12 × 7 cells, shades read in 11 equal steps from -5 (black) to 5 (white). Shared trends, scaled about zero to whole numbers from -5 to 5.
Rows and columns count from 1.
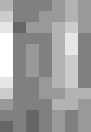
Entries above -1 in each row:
7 7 6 7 7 7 7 7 7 7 6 5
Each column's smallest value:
-1 -1 -1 0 1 0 0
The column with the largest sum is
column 1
